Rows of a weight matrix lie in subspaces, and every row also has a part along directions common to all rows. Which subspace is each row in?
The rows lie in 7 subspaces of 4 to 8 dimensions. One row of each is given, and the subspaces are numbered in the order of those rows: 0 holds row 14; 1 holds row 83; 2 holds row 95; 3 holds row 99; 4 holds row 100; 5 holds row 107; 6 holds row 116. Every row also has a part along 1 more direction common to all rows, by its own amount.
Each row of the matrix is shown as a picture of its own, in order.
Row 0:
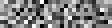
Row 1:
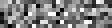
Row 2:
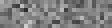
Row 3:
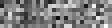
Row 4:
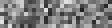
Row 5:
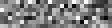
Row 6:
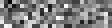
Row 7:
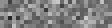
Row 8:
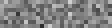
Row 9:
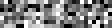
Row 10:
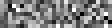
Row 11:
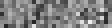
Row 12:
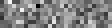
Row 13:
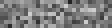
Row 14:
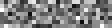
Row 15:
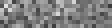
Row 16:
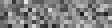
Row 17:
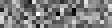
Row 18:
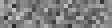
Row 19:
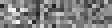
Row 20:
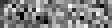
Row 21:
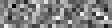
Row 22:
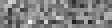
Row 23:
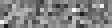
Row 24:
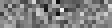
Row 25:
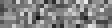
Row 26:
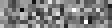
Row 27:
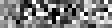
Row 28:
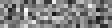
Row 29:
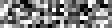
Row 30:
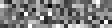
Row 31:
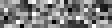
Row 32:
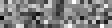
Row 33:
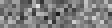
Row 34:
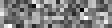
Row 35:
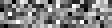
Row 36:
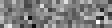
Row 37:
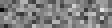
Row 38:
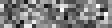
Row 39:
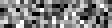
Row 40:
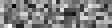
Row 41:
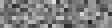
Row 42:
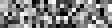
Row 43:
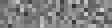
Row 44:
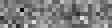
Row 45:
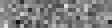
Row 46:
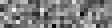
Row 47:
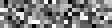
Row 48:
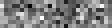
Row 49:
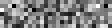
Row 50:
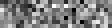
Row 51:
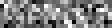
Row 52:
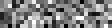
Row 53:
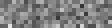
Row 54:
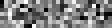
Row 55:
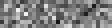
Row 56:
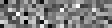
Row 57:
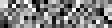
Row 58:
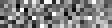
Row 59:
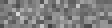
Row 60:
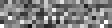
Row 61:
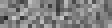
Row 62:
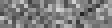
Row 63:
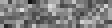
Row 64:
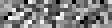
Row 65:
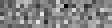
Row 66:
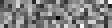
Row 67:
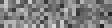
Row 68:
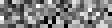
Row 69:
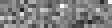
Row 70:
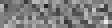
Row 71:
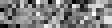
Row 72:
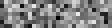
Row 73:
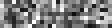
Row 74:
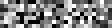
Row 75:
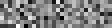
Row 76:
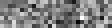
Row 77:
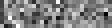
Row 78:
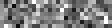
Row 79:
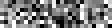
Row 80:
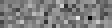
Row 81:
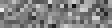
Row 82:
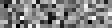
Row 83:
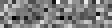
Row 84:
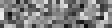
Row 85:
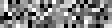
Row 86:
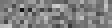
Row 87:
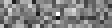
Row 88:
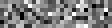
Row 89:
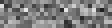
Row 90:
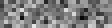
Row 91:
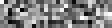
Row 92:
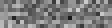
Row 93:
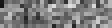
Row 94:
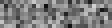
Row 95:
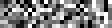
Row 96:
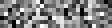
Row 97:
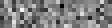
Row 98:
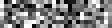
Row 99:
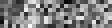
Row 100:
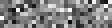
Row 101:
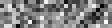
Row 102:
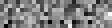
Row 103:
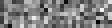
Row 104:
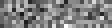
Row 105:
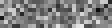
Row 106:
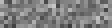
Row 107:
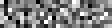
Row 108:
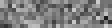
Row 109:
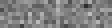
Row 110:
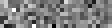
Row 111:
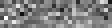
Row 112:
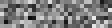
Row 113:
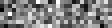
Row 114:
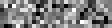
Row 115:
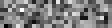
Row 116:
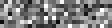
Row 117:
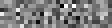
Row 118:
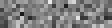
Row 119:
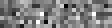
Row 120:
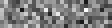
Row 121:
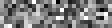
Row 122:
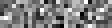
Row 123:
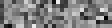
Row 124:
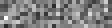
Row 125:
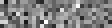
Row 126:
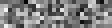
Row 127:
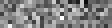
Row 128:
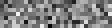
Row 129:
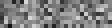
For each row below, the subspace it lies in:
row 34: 6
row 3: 2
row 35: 0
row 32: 0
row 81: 0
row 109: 0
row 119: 0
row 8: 5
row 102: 6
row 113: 0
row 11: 3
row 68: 1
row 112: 0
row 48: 2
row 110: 4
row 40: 3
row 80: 0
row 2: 6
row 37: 0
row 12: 1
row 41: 1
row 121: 1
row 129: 3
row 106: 4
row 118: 0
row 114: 2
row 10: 2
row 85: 4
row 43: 1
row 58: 5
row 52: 3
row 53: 3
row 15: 1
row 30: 2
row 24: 1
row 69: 4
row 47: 0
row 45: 0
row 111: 4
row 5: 0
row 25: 4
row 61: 4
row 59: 5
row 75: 1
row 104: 4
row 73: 4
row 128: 5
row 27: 1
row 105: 4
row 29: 6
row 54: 6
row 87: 1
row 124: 4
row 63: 4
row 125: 5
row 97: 4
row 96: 5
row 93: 2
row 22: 6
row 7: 4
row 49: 3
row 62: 4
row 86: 2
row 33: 1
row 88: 2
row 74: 0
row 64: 4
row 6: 1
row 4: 3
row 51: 6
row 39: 2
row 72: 1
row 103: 3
